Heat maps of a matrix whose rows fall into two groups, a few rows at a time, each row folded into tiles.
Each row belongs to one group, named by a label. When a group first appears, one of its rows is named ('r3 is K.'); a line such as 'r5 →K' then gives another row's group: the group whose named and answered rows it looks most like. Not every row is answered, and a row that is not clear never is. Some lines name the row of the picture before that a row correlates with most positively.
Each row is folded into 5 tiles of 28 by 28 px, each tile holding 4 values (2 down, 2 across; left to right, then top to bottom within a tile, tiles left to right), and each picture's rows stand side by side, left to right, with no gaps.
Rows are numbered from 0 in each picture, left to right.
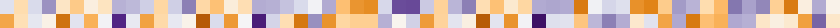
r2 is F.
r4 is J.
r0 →F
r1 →F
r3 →F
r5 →J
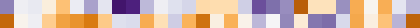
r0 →F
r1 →F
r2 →J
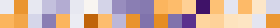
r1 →J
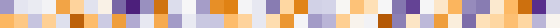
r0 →F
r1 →J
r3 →J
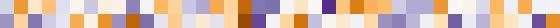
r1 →J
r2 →F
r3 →J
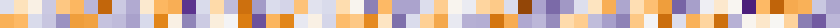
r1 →J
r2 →F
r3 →F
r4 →J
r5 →F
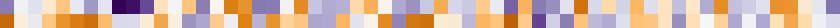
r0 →F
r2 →J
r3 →F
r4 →J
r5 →J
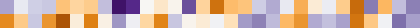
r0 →F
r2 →F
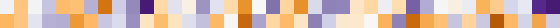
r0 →F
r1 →J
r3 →F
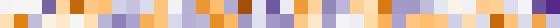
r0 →F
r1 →F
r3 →F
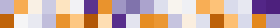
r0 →F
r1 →F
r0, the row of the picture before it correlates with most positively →1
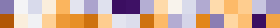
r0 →F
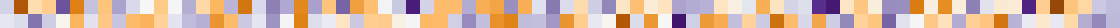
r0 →J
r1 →F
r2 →J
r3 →F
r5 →F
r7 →F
